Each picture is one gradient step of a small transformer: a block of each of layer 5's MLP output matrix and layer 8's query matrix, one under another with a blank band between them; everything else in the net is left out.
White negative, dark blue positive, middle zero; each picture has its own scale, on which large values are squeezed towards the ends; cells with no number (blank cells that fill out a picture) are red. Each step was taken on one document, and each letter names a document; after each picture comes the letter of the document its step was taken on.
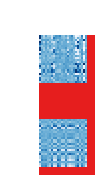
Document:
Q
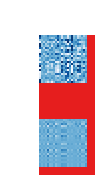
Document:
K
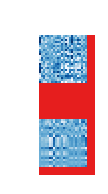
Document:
K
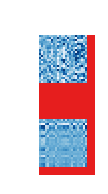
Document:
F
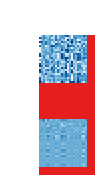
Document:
K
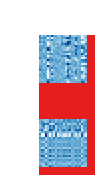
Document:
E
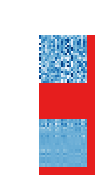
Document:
K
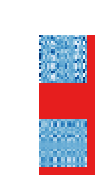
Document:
Q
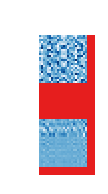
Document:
F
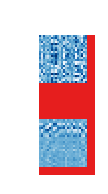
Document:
F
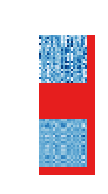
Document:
K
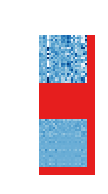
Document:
E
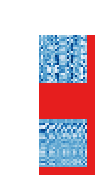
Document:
F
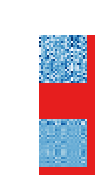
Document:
K
